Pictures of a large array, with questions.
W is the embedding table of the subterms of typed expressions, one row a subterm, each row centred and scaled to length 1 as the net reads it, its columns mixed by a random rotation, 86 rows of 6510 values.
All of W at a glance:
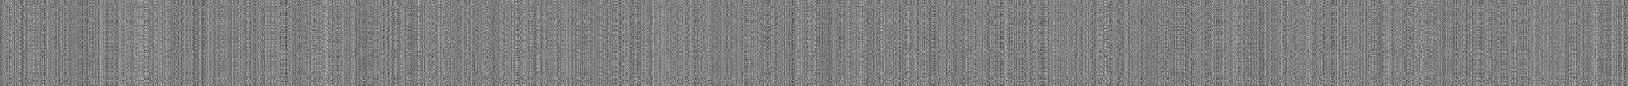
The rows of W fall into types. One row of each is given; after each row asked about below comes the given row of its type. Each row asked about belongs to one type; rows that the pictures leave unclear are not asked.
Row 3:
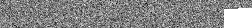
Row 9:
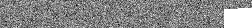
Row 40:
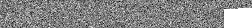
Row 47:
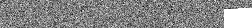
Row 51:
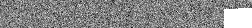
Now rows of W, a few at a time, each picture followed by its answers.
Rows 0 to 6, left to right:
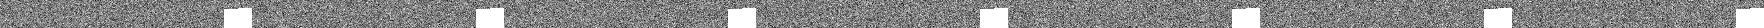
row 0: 3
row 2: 40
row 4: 40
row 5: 47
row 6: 3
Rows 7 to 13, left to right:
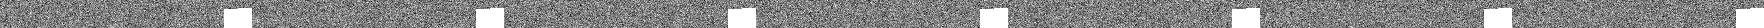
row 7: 47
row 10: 51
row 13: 40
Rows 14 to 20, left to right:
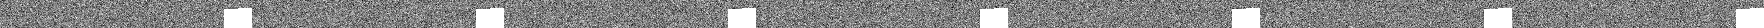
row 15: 3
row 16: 47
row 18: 47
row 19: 40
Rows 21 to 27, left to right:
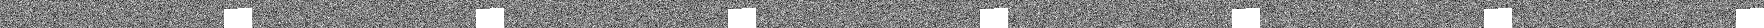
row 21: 9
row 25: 47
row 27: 3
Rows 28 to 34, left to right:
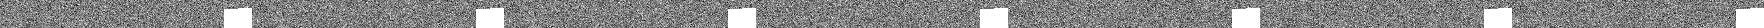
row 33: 9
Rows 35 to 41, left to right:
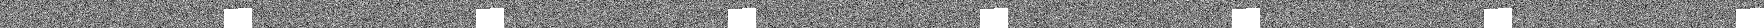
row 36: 3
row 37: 3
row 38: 3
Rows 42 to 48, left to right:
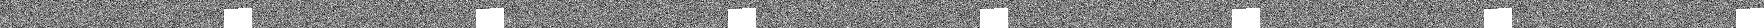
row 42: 3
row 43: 47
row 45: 40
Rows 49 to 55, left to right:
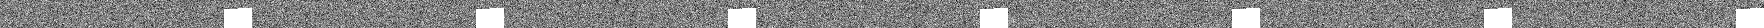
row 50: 9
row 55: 51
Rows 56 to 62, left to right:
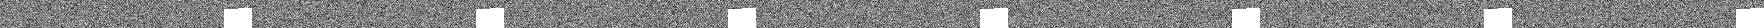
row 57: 9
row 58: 47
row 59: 40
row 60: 40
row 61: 47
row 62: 3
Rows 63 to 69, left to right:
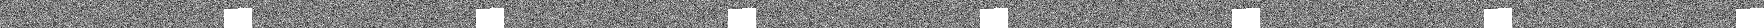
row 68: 47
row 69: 40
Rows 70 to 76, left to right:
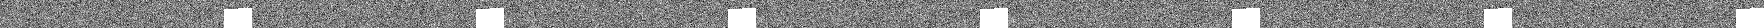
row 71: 47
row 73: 3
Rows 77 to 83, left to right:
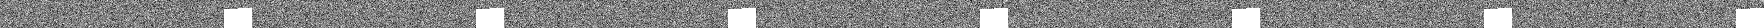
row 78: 9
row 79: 40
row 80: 51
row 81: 40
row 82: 40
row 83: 51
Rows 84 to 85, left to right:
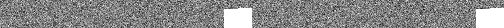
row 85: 47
